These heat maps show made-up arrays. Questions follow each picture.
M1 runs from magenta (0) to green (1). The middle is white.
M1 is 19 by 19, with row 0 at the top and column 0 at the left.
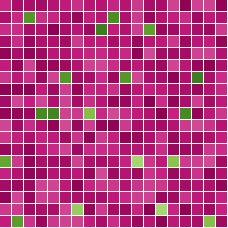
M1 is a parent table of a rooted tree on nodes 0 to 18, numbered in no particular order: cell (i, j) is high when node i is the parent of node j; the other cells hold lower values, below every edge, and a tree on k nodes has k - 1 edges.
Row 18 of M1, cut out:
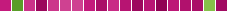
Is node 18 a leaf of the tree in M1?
no
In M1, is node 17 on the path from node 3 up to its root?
no
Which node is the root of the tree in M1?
18
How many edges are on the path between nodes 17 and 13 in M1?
1
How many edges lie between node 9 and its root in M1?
2
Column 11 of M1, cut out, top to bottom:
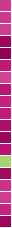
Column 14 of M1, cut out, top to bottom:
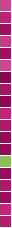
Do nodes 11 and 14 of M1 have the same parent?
yes
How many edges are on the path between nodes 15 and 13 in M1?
5
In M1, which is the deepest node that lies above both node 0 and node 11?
13
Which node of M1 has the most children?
9
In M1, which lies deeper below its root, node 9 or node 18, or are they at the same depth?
node 9
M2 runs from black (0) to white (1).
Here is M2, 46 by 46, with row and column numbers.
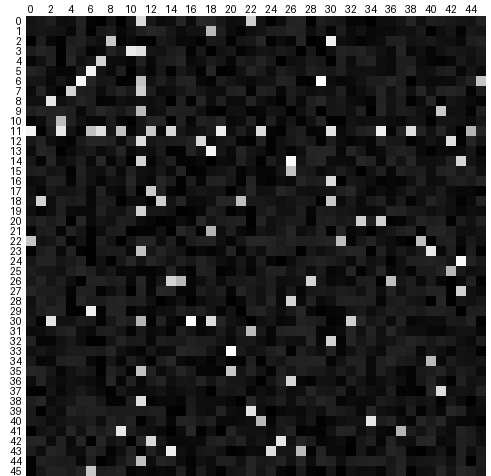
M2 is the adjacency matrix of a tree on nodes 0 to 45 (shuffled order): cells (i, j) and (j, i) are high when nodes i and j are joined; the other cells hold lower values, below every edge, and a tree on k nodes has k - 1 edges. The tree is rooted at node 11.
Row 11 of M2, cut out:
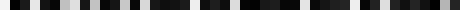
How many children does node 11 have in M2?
13
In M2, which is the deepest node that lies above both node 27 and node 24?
43
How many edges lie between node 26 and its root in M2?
2
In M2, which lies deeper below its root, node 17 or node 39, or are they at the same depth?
node 39
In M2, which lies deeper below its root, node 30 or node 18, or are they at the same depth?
node 18
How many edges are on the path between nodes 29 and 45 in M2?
2
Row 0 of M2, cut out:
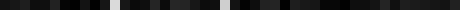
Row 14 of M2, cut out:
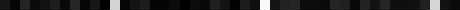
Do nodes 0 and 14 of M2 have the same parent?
yes
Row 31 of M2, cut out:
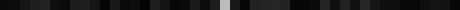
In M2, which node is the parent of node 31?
22
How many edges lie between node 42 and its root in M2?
2
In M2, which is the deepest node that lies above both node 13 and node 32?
30
